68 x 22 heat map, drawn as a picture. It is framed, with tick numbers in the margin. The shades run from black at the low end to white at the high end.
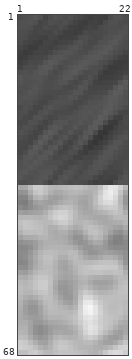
It is made of 2 by 1 panels. Panel 1,1: low, slanting up to the right, faint in contrast. Panel 2,1: high, blotchy.
